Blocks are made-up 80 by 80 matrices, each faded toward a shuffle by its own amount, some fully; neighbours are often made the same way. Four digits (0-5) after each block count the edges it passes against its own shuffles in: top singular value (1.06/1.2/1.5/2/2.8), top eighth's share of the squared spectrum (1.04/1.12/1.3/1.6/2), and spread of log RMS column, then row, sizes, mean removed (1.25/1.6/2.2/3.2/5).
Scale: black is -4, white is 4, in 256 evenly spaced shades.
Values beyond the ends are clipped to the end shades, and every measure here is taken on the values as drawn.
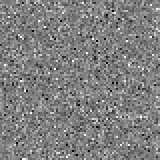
3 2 0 0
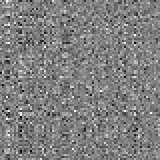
4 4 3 2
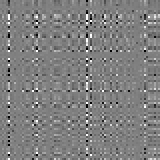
5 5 4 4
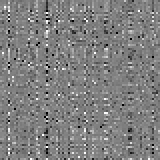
5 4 3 2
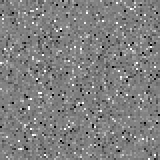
1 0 0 0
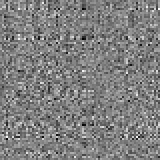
4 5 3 3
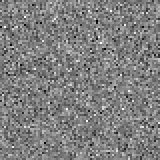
2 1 0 0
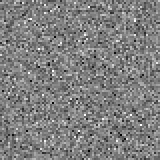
0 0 0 0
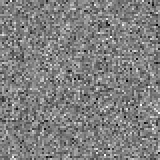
2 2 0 0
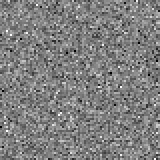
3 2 0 0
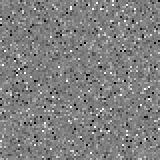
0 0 0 0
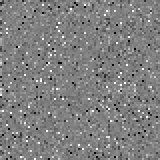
0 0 0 0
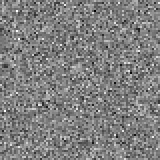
0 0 0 1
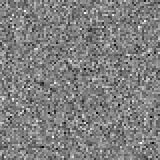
0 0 0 1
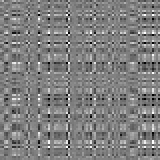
5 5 4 4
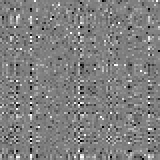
5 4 3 3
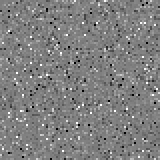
1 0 0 0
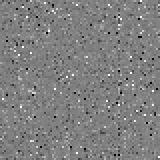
2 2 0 0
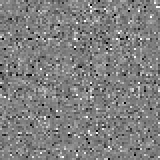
3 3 1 2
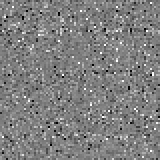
2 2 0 1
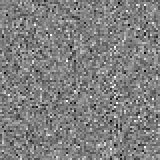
1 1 2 0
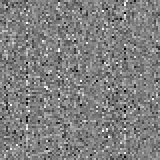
1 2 3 0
